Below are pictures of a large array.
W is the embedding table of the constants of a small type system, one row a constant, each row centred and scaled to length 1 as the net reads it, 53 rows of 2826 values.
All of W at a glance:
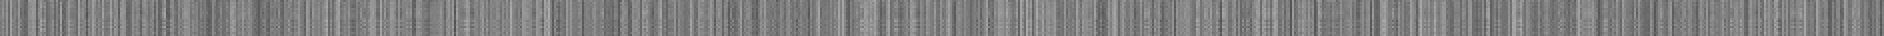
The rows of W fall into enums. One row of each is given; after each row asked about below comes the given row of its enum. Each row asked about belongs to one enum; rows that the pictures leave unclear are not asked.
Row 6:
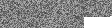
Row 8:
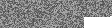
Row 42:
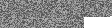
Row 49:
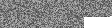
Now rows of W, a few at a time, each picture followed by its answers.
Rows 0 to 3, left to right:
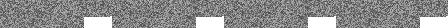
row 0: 8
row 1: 6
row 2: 6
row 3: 8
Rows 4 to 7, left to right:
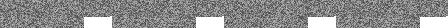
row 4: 49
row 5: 42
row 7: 42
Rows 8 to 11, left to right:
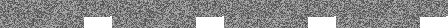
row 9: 8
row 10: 42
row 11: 42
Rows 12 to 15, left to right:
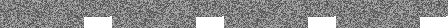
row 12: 49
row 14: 8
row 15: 8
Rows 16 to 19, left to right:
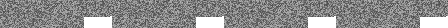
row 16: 8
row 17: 42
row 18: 8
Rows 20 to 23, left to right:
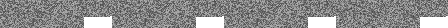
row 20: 8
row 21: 8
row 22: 8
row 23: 49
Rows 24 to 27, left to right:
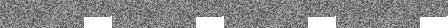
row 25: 49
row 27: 42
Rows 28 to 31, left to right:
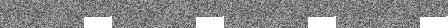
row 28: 49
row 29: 8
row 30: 42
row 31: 42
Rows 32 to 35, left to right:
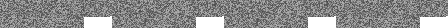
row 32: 42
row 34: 8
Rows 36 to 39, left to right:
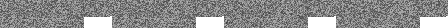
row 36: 42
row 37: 42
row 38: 6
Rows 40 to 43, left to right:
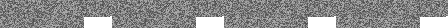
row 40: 8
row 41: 8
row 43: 42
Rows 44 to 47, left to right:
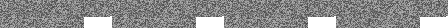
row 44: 42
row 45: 42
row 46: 42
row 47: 8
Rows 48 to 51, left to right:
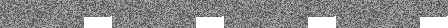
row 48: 8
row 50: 6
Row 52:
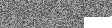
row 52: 42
